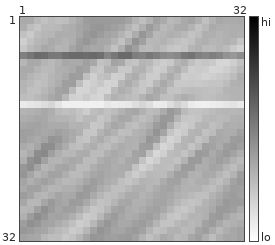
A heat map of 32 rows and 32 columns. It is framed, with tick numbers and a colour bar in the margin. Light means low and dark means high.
Rows 6 and 13 differ from the rows beside them. A few values lie far out on both sides of the bulk. Overall the values sit about 30% of the way up the scale.
